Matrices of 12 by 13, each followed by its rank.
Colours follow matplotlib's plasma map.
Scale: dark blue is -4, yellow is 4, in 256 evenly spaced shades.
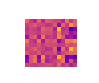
two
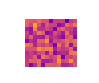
full rank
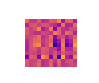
two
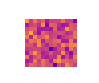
full rank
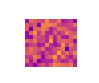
full rank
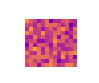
full rank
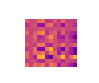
two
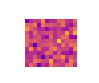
full rank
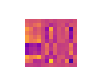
two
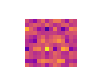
two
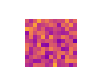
full rank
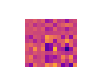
two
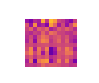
two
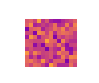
full rank
